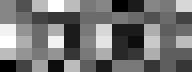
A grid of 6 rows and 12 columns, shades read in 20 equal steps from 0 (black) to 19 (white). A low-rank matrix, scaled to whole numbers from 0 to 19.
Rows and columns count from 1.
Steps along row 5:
down down up down up up down up up down same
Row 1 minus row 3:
-8 -5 6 6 12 0 -6 -2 0 -3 2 8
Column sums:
71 54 56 66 40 52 66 26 26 61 46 54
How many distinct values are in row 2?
6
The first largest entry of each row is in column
4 1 1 1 1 5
